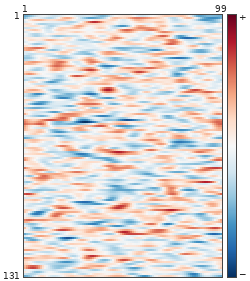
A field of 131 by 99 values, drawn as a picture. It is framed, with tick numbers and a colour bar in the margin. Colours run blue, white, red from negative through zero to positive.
Average level on the scale: 50%. Grain: streaks across. Histogram: bell-shaped. Slope: none.
